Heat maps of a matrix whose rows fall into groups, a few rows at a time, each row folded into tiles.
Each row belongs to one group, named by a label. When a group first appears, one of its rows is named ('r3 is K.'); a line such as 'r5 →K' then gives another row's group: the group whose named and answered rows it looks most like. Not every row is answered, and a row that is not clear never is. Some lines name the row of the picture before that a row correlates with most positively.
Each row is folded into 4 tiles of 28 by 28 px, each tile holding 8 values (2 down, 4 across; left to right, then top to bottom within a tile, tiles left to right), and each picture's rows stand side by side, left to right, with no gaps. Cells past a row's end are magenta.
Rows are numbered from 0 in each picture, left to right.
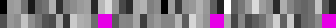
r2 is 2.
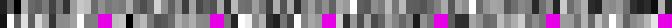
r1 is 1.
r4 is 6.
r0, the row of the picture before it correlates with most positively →1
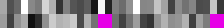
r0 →6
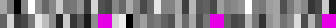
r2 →6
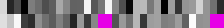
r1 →2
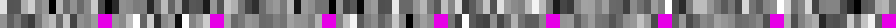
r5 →1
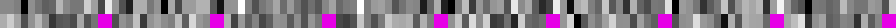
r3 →6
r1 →2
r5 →1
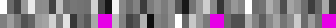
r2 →6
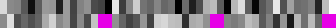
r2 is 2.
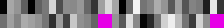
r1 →6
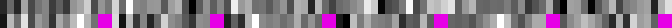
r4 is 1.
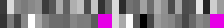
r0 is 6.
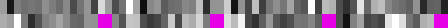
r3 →6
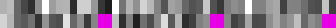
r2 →6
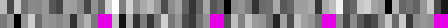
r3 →2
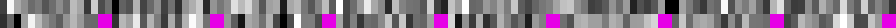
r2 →6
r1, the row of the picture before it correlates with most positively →2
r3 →2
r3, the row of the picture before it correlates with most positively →3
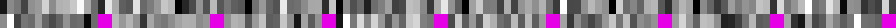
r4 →2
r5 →2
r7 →6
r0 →1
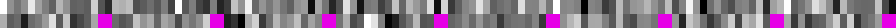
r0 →2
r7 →2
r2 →6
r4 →1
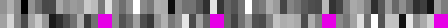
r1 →6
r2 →6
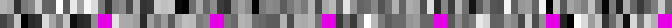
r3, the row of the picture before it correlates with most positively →0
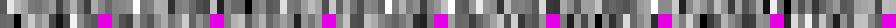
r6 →6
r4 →2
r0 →6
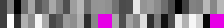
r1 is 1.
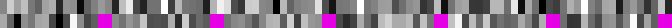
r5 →6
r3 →6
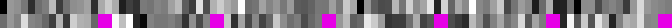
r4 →6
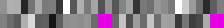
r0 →1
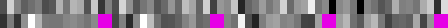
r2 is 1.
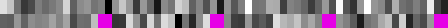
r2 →6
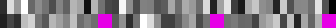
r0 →6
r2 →2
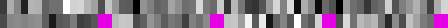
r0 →1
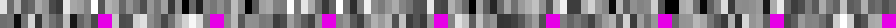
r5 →2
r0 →1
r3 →2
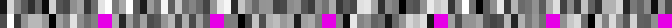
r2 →1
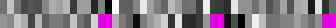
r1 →2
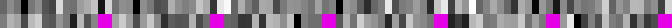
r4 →6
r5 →1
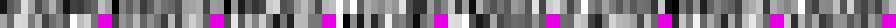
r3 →2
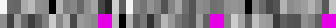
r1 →2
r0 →2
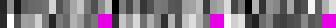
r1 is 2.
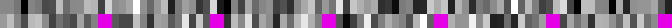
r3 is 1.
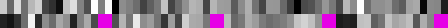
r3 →6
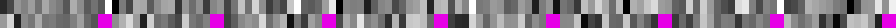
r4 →6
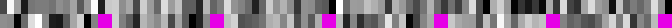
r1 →2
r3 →2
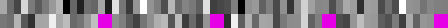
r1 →2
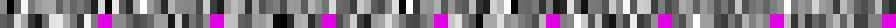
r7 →2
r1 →2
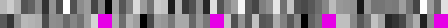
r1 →6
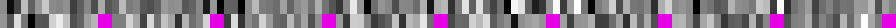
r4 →1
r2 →2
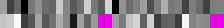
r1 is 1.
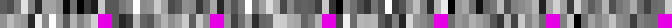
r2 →6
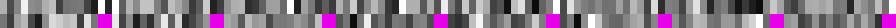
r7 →1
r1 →2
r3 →1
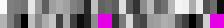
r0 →2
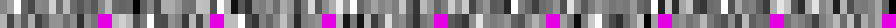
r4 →1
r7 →2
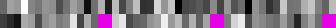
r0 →6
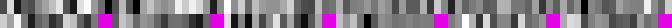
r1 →1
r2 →2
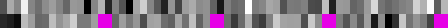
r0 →6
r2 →6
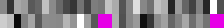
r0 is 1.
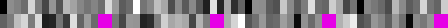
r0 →1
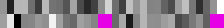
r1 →1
